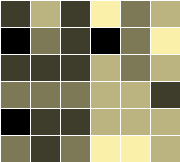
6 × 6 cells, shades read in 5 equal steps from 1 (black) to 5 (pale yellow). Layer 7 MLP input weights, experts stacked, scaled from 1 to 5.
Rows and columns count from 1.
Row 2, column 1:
1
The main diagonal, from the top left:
2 3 2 4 4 4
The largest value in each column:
3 4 3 5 5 5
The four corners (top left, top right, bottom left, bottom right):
2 4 3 4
